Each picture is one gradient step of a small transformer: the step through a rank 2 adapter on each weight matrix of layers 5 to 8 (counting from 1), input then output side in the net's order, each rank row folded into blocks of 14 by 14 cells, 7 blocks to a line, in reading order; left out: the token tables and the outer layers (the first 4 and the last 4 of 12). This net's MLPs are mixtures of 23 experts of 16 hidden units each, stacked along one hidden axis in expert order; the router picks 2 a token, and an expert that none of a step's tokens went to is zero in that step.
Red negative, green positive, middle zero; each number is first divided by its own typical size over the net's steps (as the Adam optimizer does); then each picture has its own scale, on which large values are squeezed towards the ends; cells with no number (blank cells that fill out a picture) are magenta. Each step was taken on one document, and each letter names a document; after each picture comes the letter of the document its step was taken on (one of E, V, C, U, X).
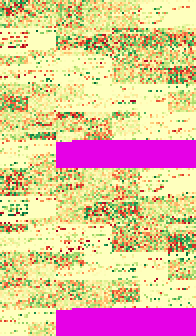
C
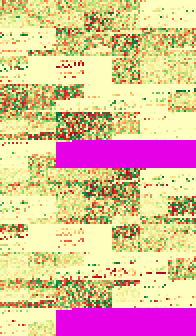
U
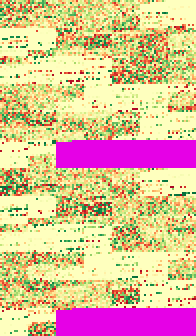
C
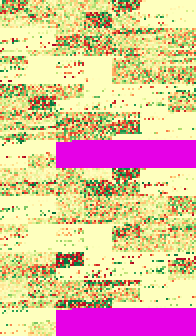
U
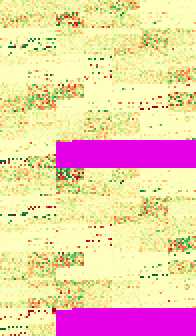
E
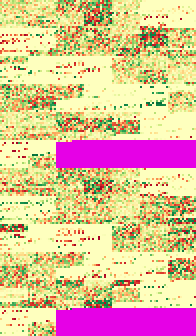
U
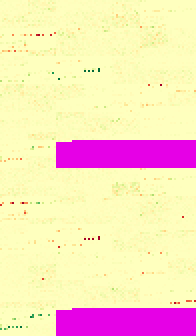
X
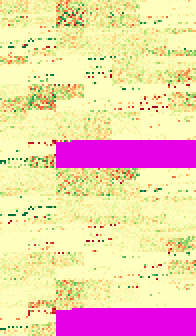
E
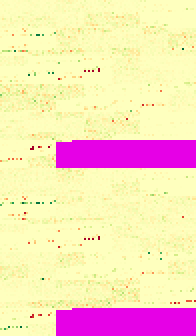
X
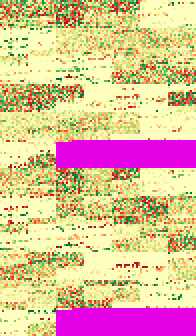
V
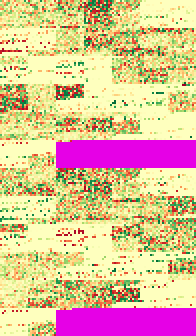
U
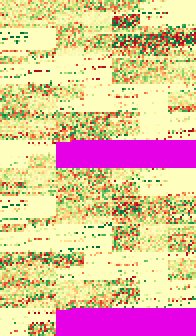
C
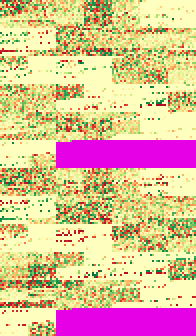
U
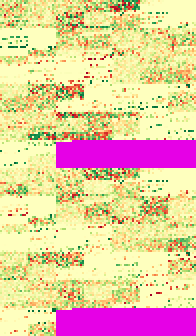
C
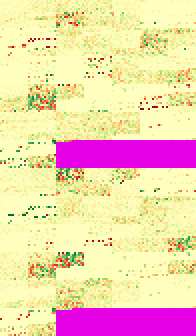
E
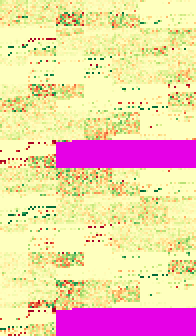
E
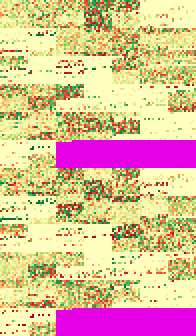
U
